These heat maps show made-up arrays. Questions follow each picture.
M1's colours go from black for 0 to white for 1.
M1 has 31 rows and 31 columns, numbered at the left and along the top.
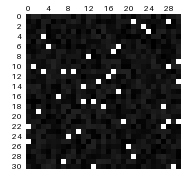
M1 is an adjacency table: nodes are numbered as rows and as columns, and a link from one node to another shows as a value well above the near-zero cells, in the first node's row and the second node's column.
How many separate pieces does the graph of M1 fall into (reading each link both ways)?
3
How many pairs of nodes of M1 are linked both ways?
4
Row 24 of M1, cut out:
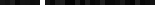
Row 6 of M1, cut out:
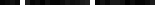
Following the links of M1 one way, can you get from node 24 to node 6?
yes
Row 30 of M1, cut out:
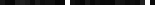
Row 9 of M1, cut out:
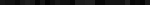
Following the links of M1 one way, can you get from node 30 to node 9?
yes
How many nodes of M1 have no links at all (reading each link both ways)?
1
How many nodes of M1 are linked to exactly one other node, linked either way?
4
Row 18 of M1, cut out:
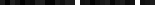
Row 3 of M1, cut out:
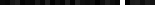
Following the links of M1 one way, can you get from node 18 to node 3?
no
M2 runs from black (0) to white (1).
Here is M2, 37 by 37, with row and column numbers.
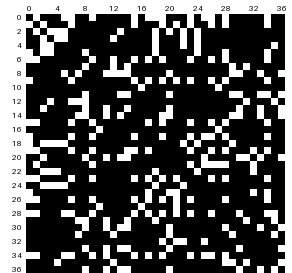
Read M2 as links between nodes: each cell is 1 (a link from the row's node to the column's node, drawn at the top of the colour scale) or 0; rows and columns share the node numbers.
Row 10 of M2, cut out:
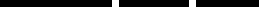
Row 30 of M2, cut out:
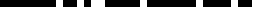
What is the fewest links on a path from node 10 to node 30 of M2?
4
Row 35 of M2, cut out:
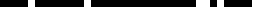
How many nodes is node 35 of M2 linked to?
6
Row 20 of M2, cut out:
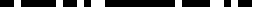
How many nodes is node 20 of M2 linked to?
10
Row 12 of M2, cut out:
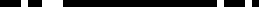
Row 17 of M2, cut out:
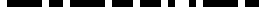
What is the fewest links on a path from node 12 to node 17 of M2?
2
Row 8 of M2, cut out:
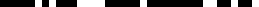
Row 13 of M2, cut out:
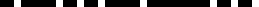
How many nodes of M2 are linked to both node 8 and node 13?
6
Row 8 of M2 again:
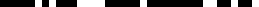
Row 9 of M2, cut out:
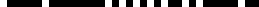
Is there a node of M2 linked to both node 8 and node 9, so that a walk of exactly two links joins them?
no
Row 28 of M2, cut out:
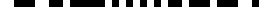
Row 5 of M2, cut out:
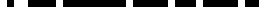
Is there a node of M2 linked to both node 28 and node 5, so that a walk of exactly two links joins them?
yes
